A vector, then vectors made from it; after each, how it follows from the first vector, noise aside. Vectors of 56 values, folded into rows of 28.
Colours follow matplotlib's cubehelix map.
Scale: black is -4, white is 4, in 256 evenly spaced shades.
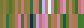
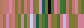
negated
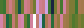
reversed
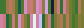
reversed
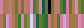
negated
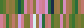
reversed
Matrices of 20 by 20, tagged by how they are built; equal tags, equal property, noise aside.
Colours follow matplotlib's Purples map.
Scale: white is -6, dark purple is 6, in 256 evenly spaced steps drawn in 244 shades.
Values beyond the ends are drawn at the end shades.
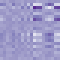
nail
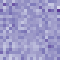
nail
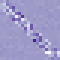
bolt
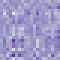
nail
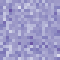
nail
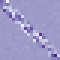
bolt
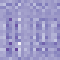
nail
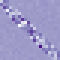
bolt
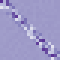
bolt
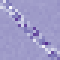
bolt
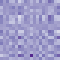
nail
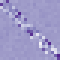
bolt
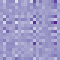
nail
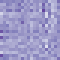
nail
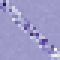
bolt
